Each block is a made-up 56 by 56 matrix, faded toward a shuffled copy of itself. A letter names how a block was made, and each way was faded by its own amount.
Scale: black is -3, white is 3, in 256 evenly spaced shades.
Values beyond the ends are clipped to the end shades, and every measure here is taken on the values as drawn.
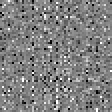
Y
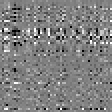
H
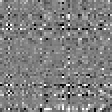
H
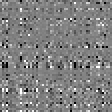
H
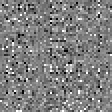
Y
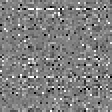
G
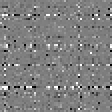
H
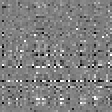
H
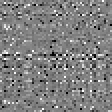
G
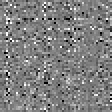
Y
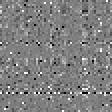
G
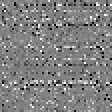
G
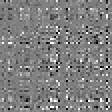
H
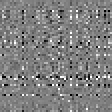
H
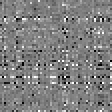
H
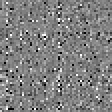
Y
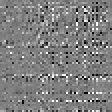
H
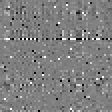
G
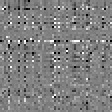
H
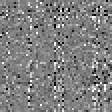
Y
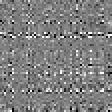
H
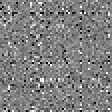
Y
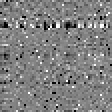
G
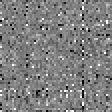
Y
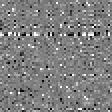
G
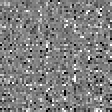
Y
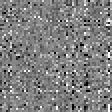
Y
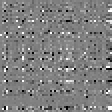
H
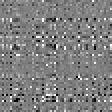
H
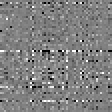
H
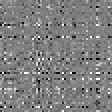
H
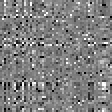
G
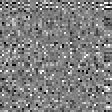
G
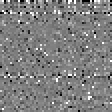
G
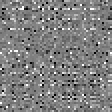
G
